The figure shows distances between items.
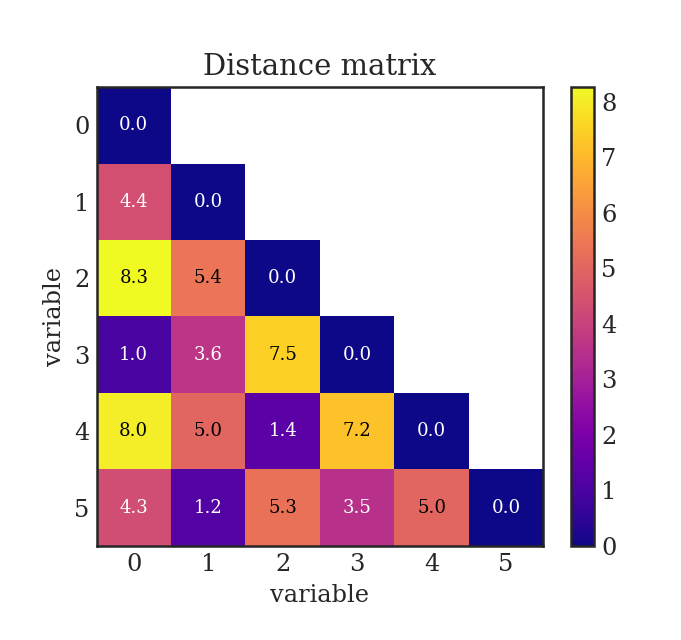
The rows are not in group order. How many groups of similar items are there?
3
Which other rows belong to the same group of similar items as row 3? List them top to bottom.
0
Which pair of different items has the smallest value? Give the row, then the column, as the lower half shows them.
3, 0
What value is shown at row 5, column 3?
3.5
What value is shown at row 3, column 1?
3.6
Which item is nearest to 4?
2
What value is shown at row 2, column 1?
5.4
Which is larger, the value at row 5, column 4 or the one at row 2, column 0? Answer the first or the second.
the second
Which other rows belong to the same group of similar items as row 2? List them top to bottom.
4
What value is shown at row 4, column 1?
5.0
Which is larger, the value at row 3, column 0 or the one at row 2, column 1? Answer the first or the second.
the second
